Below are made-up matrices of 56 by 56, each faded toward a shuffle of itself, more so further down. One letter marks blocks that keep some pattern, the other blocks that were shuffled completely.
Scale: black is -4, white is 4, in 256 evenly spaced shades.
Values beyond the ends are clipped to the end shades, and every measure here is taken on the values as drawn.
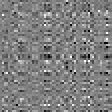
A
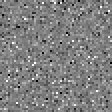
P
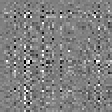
A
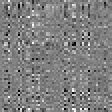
A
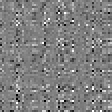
A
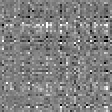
A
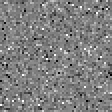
P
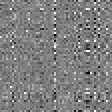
A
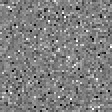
P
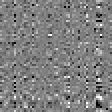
A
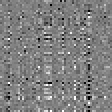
A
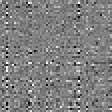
A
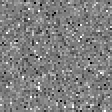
P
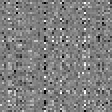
A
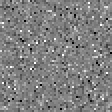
P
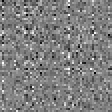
A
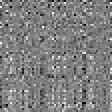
A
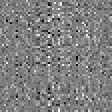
A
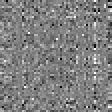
A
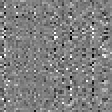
A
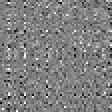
A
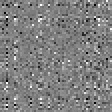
A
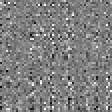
A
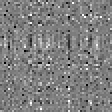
A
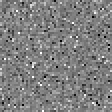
P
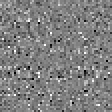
A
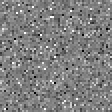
P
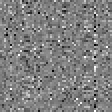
A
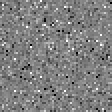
P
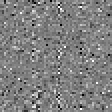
A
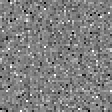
P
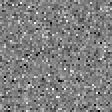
P
